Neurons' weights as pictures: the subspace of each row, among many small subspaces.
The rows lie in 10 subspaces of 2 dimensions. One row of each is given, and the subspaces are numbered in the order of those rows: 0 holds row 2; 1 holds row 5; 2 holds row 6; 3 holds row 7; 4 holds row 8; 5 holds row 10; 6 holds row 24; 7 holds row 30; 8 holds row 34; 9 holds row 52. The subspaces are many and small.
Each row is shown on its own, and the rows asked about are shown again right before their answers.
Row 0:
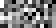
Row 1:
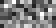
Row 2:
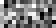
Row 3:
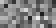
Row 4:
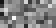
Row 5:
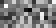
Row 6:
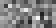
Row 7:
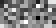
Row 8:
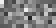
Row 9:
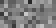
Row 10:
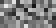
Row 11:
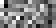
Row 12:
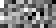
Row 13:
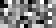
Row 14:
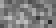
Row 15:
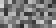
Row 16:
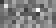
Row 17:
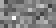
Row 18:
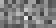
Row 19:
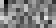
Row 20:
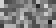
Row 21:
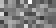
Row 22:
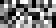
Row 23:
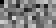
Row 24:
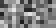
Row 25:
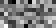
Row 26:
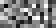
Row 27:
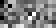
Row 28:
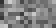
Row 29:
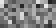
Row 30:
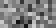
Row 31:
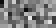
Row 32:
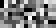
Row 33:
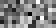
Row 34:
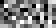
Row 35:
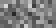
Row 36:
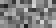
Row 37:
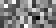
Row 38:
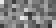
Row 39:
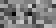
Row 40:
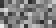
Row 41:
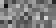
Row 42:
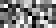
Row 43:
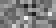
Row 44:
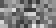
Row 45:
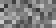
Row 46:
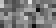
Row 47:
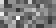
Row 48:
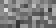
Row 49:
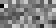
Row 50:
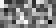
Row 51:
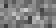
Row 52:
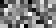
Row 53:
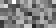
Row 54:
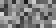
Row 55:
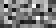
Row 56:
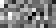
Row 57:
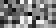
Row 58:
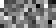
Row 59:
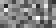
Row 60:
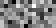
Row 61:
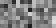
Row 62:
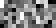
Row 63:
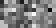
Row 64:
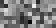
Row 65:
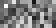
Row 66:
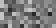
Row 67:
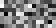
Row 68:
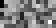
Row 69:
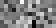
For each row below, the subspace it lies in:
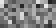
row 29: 3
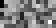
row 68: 8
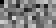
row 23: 4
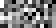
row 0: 7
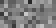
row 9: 0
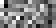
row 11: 0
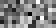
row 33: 6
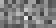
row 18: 4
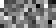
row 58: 8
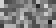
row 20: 8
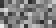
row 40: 9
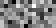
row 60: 0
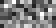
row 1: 0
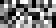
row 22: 5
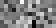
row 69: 7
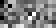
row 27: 6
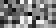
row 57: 6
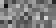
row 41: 1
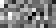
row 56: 7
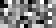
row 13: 9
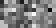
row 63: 7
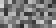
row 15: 9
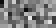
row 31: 4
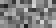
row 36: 5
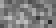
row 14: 3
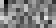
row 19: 1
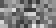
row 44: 7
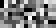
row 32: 4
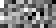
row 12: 7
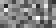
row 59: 8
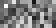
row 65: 1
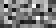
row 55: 3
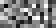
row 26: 8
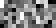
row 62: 3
